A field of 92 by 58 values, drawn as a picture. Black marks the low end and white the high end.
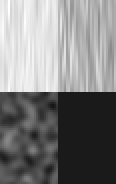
It is made of 2 by 2 panels. Panel 1,1: very high, streaked downward, faint in contrast. Panel 1,2: high, streaked downward. Panel 2,1: low, blotchy. Panel 2,2: very low, flat.
